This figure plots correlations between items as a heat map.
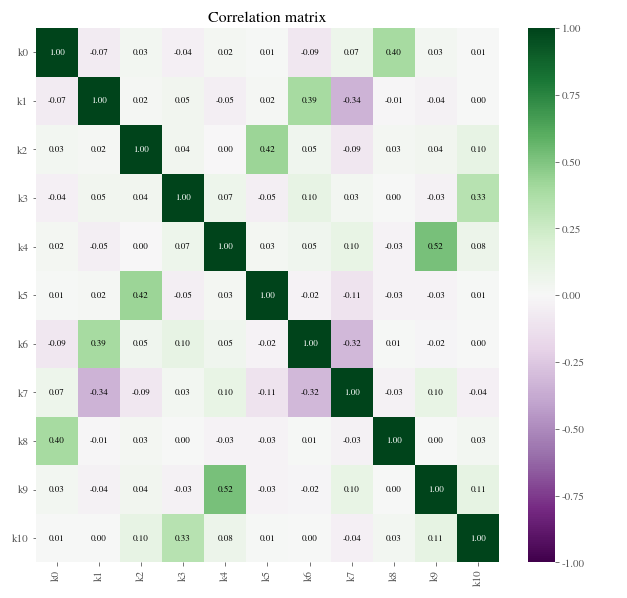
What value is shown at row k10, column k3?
0.33
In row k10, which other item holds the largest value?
k3
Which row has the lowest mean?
k7
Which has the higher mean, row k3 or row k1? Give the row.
k3
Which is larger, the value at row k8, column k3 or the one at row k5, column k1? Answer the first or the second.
the second
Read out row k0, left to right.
1.00 -0.07 0.03 -0.04 0.02 0.01 -0.09 0.07 0.40 0.03 0.01
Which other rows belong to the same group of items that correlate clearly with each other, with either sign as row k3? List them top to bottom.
k10
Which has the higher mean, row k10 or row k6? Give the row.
k10
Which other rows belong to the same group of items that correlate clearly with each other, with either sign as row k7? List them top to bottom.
k1, k6
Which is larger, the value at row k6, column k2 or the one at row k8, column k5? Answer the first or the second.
the first
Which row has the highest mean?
k4
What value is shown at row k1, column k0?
-0.07
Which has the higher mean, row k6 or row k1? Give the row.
k6
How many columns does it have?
11
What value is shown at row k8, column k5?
-0.03
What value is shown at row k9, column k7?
0.10
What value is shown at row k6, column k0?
-0.09
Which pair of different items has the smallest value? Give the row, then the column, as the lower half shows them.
k7, k1
